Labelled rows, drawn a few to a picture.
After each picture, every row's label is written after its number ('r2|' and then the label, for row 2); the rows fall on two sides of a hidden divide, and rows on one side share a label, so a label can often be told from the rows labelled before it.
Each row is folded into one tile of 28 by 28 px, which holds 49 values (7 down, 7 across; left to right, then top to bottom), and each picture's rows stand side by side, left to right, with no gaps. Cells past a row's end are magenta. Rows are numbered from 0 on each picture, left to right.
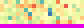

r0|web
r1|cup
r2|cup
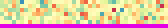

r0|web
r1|cup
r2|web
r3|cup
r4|web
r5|cup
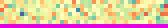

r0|cup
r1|web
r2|cup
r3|web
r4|web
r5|cup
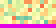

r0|web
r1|cup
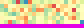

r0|cup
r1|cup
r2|cup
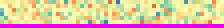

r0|cup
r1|cup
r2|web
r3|web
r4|web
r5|cup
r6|web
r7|cup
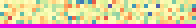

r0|cup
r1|web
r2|cup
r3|web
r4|cup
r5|web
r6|web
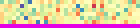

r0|web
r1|web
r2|web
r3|cup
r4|web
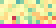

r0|web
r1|cup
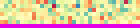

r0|web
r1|cup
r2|web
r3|cup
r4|web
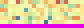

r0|web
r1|cup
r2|cup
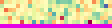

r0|cup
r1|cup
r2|web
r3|web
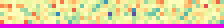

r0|cup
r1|cup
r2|cup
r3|web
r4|cup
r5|web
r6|cup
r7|cup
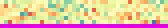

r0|cup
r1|web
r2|web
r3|cup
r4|cup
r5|cup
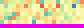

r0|web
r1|cup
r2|web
